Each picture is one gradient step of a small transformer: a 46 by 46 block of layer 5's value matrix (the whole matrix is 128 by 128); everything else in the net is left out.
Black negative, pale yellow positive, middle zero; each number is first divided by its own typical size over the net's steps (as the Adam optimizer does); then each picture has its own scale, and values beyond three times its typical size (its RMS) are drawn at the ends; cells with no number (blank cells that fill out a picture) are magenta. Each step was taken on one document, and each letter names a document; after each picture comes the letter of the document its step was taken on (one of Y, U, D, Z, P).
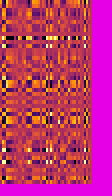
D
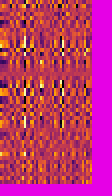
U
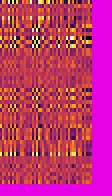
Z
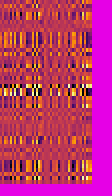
U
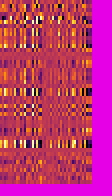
U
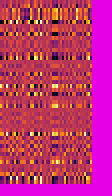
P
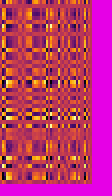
D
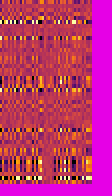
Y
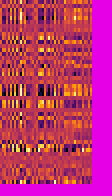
Y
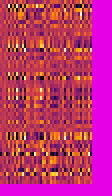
P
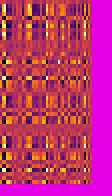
D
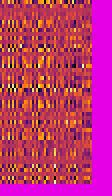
Z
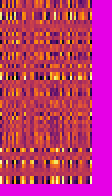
P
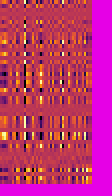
U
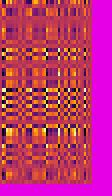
D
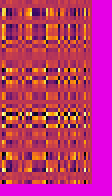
D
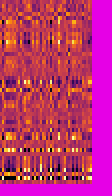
Y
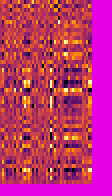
Y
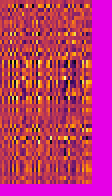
Z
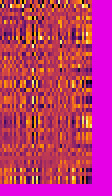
Z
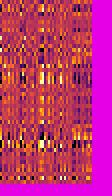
Y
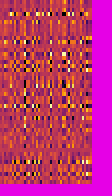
U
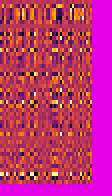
P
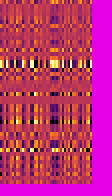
P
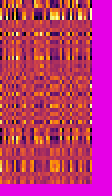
P
